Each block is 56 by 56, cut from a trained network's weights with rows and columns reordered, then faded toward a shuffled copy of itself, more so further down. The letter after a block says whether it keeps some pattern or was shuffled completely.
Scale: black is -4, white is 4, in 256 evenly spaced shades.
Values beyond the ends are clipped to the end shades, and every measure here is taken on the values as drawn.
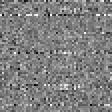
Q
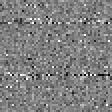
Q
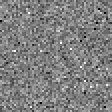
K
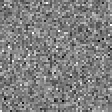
K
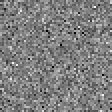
K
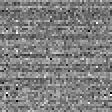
Q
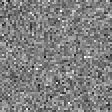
K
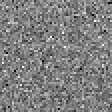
K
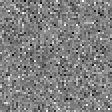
K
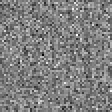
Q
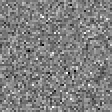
K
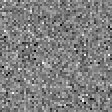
K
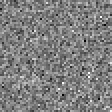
K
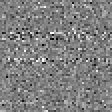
Q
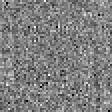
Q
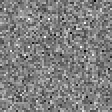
K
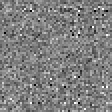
Q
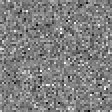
K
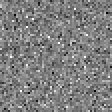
K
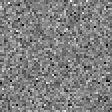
K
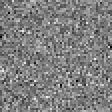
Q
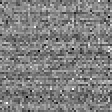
Q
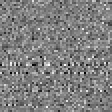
Q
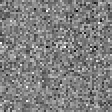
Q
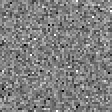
K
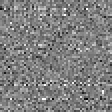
Q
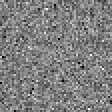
K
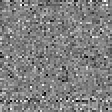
Q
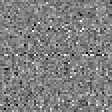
Q
